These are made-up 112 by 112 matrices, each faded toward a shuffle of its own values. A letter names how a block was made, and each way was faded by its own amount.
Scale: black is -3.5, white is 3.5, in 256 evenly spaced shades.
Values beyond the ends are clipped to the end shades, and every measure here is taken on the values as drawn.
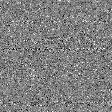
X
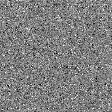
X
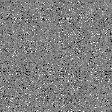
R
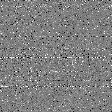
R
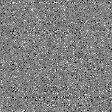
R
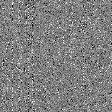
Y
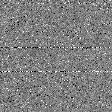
X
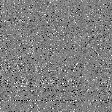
R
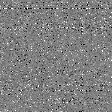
R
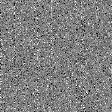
Y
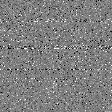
R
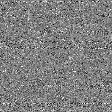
X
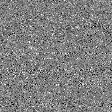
X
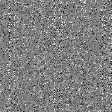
Y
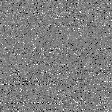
R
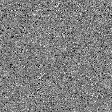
X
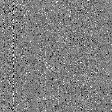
Y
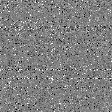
R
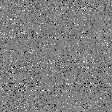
R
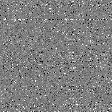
R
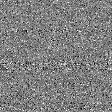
X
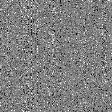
Y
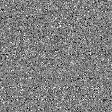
X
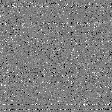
R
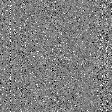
Y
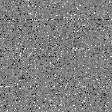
R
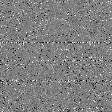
R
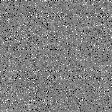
R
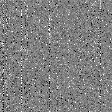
Y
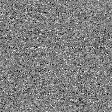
X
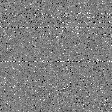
R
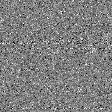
X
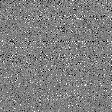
R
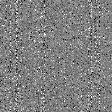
Y
